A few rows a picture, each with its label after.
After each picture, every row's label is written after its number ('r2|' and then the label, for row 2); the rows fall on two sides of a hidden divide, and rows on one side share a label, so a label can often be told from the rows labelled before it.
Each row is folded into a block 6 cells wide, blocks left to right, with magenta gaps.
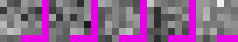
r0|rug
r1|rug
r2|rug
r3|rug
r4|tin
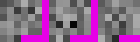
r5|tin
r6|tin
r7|tin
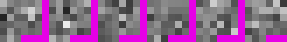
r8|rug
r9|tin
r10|tin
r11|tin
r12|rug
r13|rug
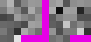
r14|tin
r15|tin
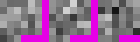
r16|rug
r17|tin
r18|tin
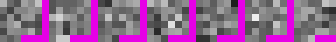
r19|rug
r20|tin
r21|tin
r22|rug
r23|rug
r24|tin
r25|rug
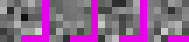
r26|rug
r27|tin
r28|rug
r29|tin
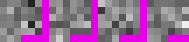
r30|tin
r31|tin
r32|rug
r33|tin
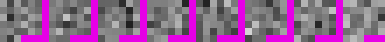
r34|rug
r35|tin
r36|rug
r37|tin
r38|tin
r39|tin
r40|tin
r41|rug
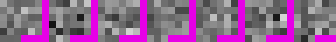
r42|rug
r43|tin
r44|rug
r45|rug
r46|tin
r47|tin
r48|rug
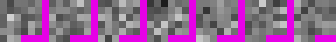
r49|tin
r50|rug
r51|tin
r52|rug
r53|tin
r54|tin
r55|tin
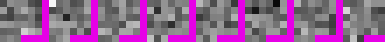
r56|rug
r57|rug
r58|tin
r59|tin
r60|rug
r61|tin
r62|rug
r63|tin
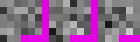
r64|rug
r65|rug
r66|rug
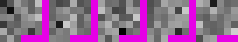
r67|tin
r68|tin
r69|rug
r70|tin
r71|rug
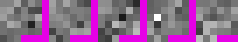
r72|rug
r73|rug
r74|rug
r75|tin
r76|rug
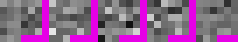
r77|rug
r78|rug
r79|rug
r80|tin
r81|tin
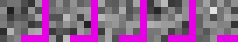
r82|rug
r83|rug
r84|tin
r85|rug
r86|rug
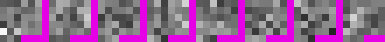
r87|tin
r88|rug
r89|rug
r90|tin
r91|rug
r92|tin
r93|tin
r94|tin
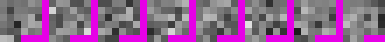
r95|tin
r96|rug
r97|tin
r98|tin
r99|tin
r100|rug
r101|rug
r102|rug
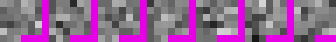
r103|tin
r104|tin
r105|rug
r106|rug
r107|tin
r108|rug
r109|rug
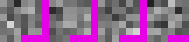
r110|rug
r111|rug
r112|rug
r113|tin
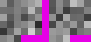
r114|rug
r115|tin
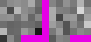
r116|tin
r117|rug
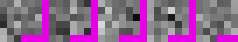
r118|tin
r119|tin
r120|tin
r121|rug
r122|tin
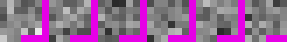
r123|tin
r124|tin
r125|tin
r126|rug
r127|rug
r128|rug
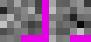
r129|rug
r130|rug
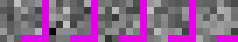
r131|rug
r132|rug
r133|rug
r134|rug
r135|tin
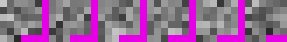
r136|tin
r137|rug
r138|rug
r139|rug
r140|rug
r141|rug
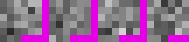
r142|rug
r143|rug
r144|rug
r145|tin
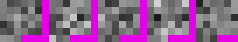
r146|tin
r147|tin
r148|rug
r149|rug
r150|tin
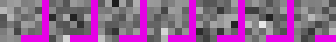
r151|tin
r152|rug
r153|tin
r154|rug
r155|rug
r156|rug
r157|tin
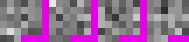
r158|rug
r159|rug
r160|rug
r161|tin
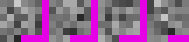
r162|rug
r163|tin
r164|rug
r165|tin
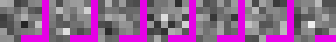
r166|tin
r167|rug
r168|tin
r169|tin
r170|tin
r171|rug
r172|rug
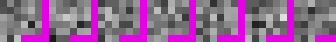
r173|rug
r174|rug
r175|tin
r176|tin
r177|rug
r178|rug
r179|rug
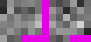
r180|tin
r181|tin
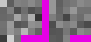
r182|tin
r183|rug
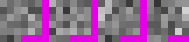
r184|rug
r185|rug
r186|rug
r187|tin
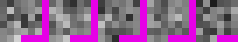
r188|rug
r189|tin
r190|tin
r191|rug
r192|tin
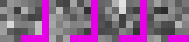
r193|tin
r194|tin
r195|tin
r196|tin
